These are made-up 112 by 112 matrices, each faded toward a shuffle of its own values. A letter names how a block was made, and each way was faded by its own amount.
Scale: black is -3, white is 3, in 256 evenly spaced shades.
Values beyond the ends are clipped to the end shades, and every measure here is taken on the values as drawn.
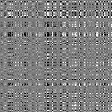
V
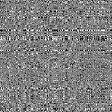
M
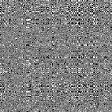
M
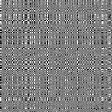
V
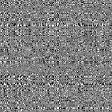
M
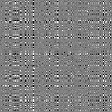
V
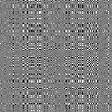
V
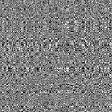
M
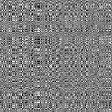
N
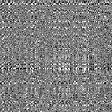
M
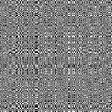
N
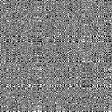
M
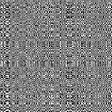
N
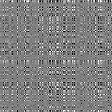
V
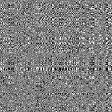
M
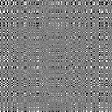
V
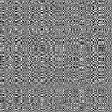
N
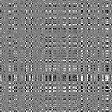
V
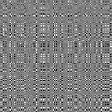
V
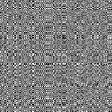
N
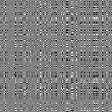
V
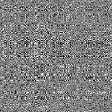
M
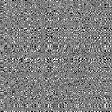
M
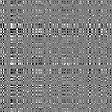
V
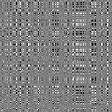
V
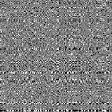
M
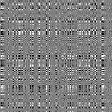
V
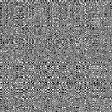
M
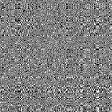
M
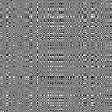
V
